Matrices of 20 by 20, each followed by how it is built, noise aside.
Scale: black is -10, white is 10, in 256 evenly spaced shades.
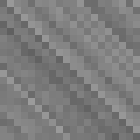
Toeplitz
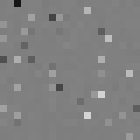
sparse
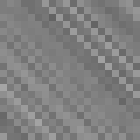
Toeplitz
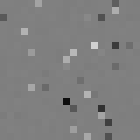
sparse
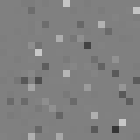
sparse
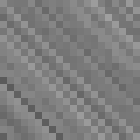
Toeplitz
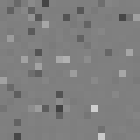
sparse
